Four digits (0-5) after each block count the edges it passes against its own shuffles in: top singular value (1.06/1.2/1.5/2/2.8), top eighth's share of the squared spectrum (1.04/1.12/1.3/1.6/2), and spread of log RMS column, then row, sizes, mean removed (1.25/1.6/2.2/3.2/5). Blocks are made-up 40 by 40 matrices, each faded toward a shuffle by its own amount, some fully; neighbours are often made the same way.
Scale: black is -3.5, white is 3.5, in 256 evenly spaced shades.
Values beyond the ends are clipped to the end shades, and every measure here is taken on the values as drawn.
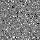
1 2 0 1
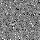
1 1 0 1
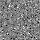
0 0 0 0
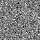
0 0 0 0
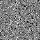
0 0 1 0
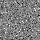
0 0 0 0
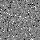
0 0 0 0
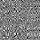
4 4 2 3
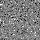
0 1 0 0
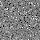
1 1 0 1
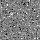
1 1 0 0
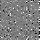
3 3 2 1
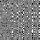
4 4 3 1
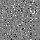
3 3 1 1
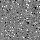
2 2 0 0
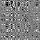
4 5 3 2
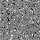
2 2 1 0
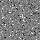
2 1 0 0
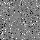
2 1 1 1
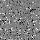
1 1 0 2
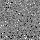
1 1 0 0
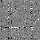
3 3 2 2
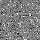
1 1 0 0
